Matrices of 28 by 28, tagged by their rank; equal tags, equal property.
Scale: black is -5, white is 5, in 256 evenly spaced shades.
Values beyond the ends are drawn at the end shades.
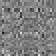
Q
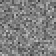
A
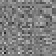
Q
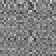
Q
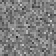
A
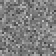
A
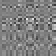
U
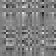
U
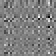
U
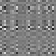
U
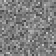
A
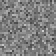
A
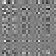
U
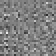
Q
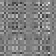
U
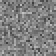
A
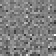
Q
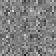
Q
